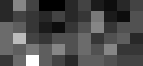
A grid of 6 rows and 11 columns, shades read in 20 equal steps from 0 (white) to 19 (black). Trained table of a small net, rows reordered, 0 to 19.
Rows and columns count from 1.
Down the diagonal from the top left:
16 14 15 15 9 16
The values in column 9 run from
9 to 18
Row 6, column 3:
0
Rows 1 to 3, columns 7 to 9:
14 17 18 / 15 10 17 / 13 9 15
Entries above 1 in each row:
11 11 11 11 11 10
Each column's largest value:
16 14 15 19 19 16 15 17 18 18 16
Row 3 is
11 12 15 17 18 15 13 9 15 13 13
